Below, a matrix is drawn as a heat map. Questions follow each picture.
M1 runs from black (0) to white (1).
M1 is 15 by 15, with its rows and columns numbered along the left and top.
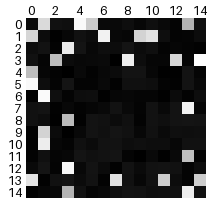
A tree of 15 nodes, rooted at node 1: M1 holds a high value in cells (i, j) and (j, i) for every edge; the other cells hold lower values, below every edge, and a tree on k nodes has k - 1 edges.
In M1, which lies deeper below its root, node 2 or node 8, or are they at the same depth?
the same depth
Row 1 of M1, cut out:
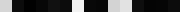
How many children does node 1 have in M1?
4
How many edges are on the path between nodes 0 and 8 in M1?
4
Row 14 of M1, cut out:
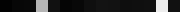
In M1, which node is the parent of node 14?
13
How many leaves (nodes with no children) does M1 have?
10
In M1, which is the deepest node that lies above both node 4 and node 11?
0
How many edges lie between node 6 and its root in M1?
1
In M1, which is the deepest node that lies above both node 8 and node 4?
0
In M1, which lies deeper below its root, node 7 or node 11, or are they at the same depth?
the same depth
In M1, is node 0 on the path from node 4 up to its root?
yes
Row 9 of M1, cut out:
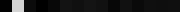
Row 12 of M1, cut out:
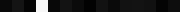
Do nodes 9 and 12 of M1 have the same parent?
no
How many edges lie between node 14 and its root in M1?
3
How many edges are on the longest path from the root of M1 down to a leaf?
5
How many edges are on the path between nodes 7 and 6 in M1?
4
